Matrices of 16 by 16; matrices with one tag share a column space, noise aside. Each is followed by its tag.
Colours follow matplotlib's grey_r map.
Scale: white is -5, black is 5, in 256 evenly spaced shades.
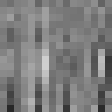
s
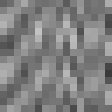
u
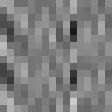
u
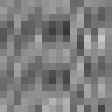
u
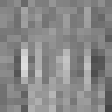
s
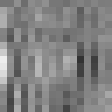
s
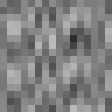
u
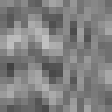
u
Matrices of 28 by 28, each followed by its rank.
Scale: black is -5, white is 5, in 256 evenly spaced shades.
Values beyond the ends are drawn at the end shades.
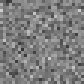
full rank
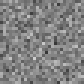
full rank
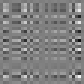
one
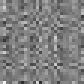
three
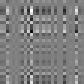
one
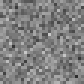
full rank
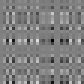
one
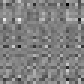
three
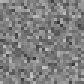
full rank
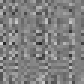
three
